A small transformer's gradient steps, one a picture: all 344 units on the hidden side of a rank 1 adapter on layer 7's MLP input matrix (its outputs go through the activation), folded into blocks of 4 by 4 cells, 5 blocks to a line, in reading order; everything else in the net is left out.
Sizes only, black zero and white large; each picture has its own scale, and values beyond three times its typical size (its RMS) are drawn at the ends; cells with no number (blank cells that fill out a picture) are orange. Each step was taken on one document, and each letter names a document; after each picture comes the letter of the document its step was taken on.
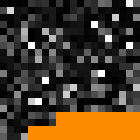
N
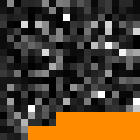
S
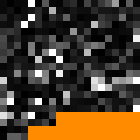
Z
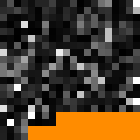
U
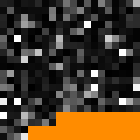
N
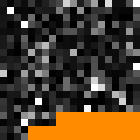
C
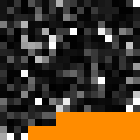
C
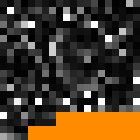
N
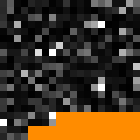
Z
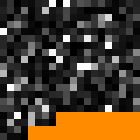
U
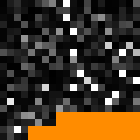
S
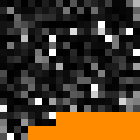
C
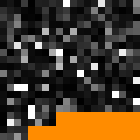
S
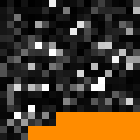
S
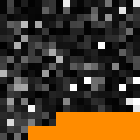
U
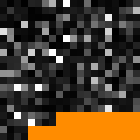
U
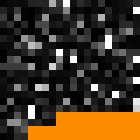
S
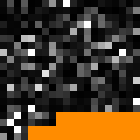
U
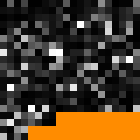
U
